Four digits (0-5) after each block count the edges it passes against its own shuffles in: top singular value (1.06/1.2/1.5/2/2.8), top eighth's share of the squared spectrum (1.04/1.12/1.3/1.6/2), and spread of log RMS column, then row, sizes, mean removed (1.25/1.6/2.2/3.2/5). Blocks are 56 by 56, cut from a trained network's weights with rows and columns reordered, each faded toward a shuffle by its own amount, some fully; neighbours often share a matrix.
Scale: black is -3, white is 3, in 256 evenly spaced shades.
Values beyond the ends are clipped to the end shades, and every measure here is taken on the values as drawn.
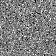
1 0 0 0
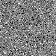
0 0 0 0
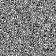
2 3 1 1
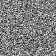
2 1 0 0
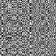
4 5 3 1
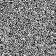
1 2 0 0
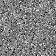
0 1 0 0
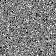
0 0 0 0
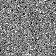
0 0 0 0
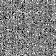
2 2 0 1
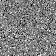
0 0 0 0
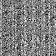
3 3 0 2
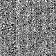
2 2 0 1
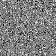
2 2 0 0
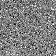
1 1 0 0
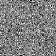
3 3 2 2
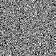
2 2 1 0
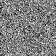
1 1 0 0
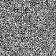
3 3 1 0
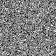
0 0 0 0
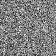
2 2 0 0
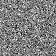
2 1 0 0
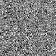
2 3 1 1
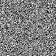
2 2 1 0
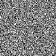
3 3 2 0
